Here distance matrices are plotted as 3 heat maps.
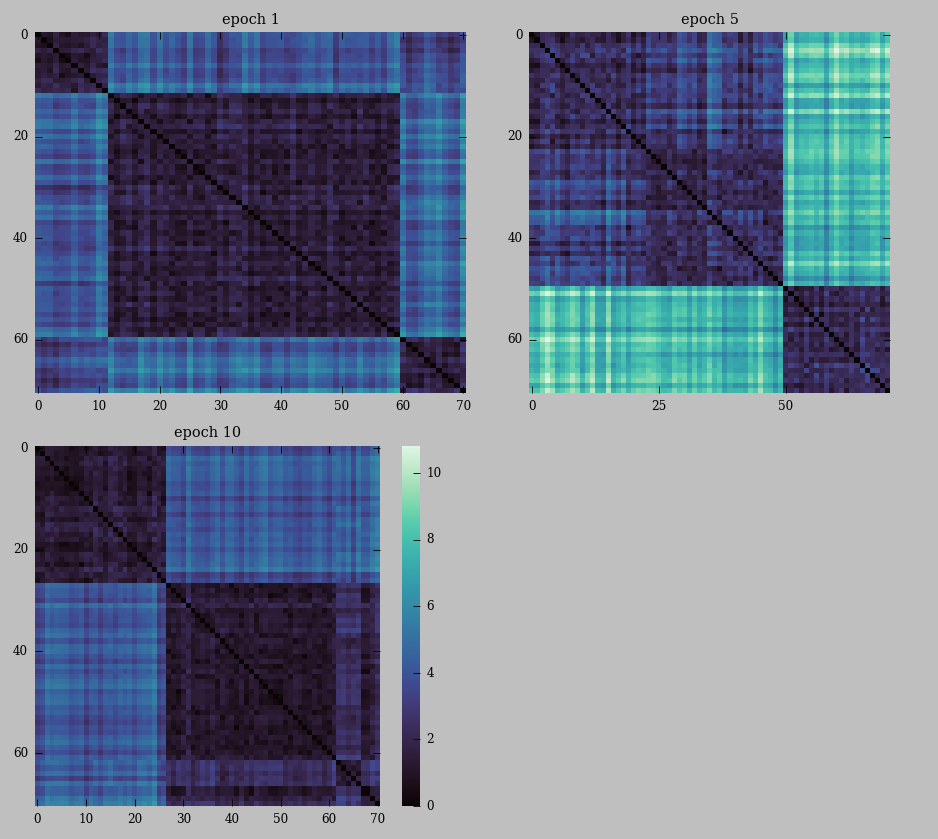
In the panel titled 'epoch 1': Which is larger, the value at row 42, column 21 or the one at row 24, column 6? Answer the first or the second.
the second
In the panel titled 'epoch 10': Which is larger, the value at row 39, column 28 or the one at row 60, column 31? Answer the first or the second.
the second
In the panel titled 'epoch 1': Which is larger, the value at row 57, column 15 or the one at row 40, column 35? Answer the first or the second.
the first
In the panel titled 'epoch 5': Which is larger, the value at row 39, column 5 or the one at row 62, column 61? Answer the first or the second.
the first
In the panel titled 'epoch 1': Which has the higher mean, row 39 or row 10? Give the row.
10
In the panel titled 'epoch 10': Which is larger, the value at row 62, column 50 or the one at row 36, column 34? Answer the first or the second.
the first
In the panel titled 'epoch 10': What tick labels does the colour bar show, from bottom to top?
0, 2, 4, 6, 8, 10
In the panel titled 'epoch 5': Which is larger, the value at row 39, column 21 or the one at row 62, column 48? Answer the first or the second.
the second
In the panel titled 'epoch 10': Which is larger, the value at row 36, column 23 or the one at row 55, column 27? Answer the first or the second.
the first
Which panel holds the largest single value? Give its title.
epoch 5
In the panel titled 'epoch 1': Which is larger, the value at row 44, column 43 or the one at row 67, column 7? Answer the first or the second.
the second
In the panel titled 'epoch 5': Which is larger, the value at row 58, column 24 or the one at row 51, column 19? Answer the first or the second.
the second
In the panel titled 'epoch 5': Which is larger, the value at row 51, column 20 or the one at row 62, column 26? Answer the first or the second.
the first
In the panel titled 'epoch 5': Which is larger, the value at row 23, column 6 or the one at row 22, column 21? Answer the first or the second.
the first
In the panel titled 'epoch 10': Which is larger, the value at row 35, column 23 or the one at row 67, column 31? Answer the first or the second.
the first
